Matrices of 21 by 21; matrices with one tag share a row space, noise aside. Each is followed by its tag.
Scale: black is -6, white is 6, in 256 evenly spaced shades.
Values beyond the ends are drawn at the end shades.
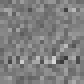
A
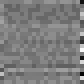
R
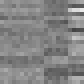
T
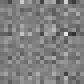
A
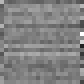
R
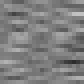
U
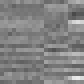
T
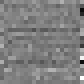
R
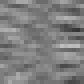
U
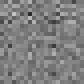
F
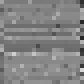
R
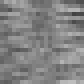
U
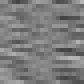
U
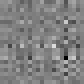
A
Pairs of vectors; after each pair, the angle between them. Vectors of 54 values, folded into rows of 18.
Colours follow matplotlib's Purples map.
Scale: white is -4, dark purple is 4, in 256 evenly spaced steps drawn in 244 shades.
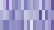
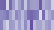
nearly opposite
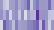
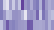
partly aligned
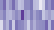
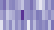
nearly parallel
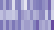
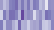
orthogonal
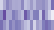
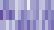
orthogonal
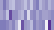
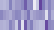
partly opposed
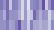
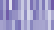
nearly parallel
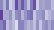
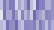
nearly opposite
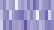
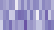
nearly parallel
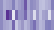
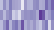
orthogonal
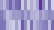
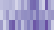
partly opposed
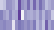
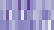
partly aligned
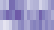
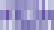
partly aligned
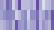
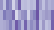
nearly parallel
